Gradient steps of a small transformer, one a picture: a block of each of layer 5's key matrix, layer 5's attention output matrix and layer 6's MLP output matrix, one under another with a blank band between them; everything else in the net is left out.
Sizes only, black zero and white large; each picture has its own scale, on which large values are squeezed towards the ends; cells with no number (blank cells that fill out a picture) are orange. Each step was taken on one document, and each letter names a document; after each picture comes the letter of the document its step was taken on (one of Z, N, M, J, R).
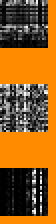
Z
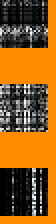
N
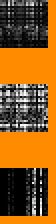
Z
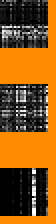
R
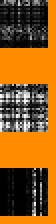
Z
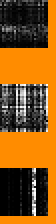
R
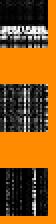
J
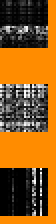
Z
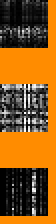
J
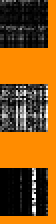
R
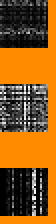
N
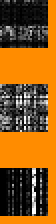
N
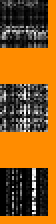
J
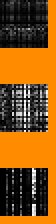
J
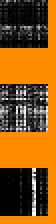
R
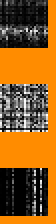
Z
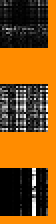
R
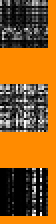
Z
